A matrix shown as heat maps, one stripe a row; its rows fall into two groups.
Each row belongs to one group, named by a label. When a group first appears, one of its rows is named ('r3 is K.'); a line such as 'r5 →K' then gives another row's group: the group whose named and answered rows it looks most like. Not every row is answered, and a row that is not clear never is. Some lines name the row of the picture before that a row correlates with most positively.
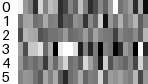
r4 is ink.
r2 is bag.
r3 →ink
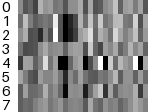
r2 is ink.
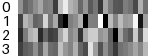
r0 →ink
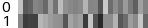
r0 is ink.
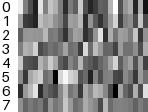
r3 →bag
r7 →ink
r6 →bag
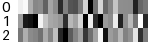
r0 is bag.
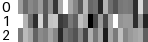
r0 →ink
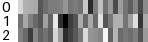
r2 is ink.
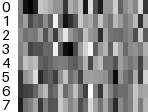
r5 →bag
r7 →bag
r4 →bag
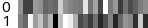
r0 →ink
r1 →ink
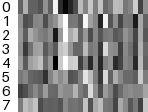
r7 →bag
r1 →ink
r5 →ink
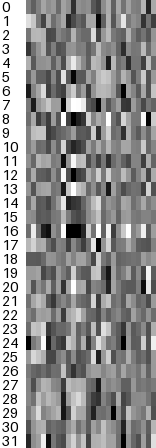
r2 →bag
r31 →bag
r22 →ink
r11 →ink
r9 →bag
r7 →ink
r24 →bag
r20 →ink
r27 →ink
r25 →bag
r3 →bag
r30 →bag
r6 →bag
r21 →bag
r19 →ink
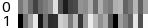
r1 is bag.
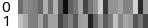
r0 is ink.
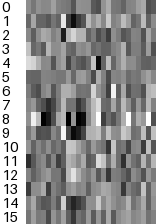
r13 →bag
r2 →ink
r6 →ink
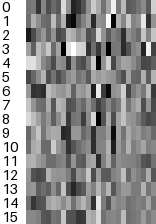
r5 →bag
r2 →bag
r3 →ink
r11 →bag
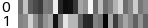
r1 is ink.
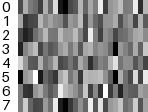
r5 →bag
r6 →ink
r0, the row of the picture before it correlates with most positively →0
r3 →bag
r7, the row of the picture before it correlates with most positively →0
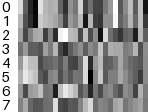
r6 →ink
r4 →bag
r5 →bag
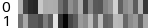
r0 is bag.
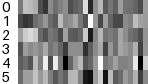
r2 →bag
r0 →bag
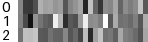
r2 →bag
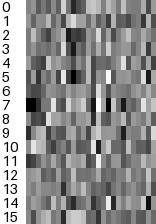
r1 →ink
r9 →bag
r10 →bag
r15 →ink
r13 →ink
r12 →ink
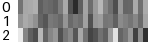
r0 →bag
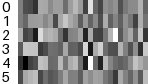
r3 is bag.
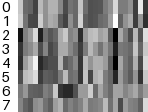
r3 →bag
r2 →bag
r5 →bag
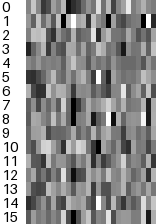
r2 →bag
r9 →bag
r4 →ink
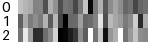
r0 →bag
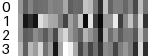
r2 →ink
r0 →ink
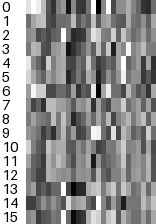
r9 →ink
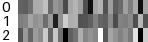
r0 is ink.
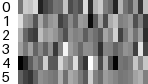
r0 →bag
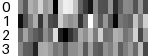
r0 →ink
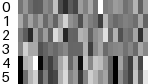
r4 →bag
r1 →ink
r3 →bag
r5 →bag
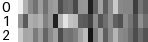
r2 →bag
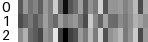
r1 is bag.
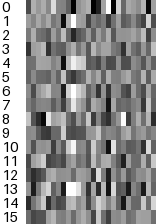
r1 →ink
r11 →bag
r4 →ink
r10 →ink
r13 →ink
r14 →bag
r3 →bag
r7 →ink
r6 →ink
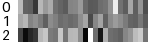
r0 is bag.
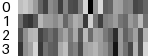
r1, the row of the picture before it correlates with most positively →2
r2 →bag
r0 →bag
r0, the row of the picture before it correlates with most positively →1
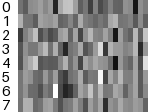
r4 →bag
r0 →ink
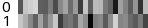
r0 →bag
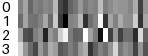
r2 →ink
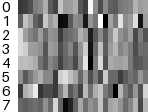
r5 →ink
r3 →bag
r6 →bag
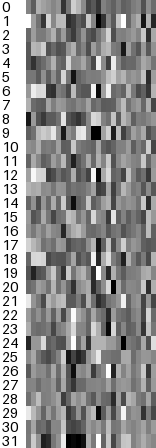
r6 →bag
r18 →bag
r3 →bag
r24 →bag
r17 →bag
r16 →ink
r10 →ink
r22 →ink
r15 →ink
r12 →bag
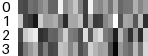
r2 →bag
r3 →bag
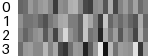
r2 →ink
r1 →ink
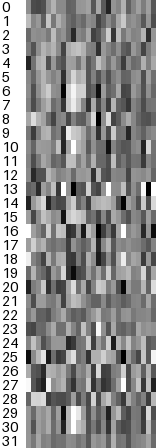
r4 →bag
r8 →bag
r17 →bag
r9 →ink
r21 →ink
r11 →ink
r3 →ink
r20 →bag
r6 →ink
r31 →ink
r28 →bag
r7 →ink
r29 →ink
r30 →ink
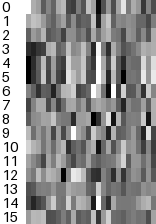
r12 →ink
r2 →bag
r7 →bag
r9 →ink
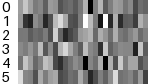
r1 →ink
